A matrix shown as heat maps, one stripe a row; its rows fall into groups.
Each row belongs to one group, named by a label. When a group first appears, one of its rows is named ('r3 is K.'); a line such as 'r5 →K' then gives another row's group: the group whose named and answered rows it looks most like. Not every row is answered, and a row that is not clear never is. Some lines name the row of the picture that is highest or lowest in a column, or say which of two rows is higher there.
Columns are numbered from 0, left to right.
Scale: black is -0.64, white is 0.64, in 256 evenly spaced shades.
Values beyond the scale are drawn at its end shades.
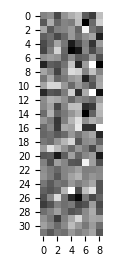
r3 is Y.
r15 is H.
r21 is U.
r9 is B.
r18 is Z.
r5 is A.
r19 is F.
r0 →B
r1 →B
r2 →U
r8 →H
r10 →F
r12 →F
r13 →B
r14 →B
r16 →B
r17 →Y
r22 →H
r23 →H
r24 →Y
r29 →H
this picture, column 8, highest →16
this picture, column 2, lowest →20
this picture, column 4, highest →25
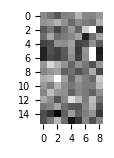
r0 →H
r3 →B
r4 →Z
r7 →F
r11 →F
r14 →Y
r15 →A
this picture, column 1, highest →7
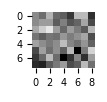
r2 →F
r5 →B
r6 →A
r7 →Z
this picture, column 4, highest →4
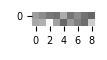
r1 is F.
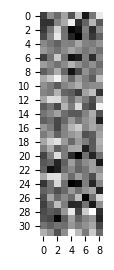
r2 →A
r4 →H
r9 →F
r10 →H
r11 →U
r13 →B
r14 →U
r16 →H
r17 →B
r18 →F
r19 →B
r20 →A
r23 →F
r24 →A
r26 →B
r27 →A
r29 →Y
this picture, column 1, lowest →22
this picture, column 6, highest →28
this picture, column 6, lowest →26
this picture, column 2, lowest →29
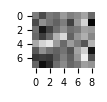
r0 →Y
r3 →Z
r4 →F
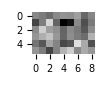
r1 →A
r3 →F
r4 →U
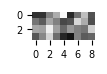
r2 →F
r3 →A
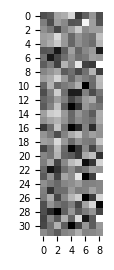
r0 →Z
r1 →U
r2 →H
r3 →F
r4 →F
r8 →U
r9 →F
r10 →B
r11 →A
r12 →U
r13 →A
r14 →F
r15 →F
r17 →H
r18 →F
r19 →A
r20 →U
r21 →B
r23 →B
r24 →H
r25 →Y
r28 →Y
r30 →A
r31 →H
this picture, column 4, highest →0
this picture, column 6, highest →1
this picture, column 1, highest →14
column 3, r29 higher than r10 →Yes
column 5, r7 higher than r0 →Yes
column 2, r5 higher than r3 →No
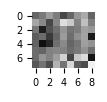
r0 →U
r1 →H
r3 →Y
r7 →B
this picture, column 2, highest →0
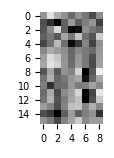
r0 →F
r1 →Y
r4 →A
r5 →F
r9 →B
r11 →B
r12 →B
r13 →H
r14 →Y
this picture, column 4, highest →13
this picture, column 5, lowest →2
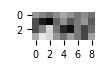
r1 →Y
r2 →A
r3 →F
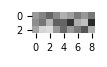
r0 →H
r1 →U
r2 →F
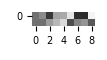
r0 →B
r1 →Z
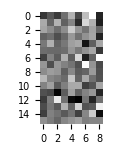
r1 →U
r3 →Y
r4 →B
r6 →B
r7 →U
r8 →U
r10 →B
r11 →Y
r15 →H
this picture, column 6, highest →7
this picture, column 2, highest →12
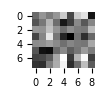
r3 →A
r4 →F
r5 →Y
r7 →Z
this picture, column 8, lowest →0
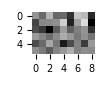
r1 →Z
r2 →Y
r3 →H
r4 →A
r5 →H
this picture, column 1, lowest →2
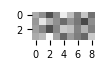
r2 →H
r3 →F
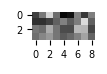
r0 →A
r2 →U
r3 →U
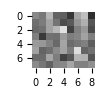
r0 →U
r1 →U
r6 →U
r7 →H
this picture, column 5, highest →7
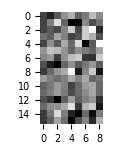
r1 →A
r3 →U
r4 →B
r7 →Y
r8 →Z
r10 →U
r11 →U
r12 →Y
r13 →Z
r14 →A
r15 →A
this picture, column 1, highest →5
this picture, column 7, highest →2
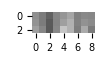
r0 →H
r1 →H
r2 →H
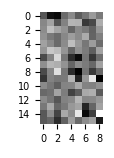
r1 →B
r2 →F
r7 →F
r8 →A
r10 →H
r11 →U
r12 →H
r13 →B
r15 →Y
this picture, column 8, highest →14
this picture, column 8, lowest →9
